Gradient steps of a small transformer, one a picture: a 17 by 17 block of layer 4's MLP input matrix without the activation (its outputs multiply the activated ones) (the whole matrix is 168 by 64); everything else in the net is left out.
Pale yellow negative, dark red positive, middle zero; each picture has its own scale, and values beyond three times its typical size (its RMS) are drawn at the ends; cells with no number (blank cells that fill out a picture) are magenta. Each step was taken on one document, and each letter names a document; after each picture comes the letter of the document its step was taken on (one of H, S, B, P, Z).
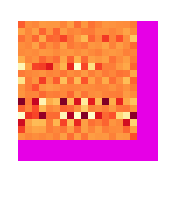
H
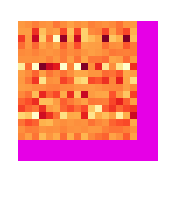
H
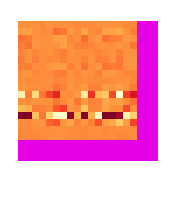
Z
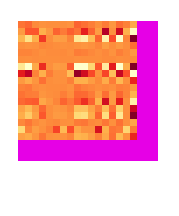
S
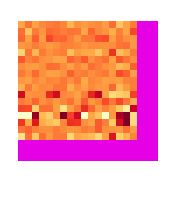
Z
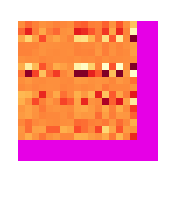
S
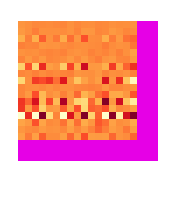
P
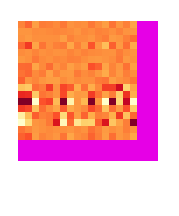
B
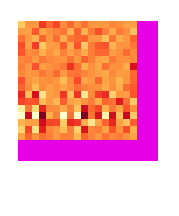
P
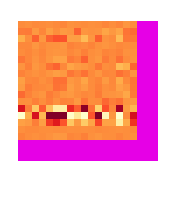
Z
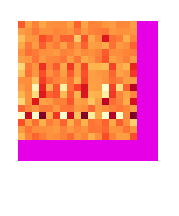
P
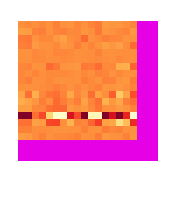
Z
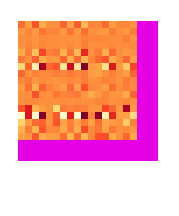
P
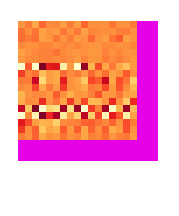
H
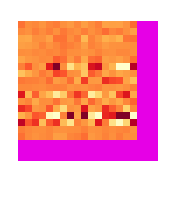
Z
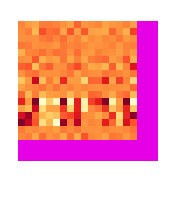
H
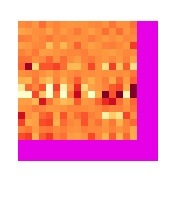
B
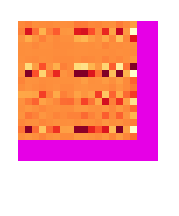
S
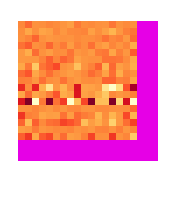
B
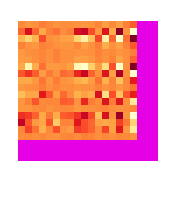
S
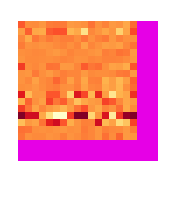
Z
